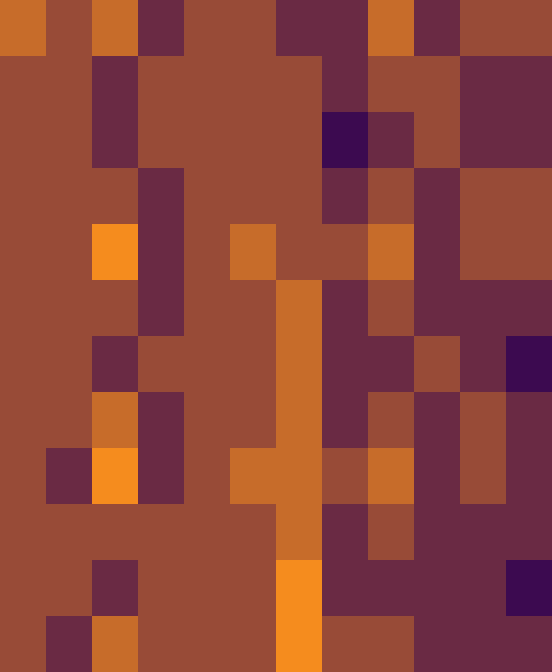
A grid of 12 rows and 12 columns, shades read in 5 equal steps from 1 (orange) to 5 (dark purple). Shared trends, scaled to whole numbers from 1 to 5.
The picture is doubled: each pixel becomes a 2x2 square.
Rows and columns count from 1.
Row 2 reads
3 3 4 3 3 3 3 4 3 3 4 4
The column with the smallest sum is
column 7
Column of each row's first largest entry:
4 3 8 4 4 4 12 4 2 8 12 2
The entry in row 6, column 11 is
4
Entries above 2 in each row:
9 12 12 12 9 11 11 10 8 11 11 10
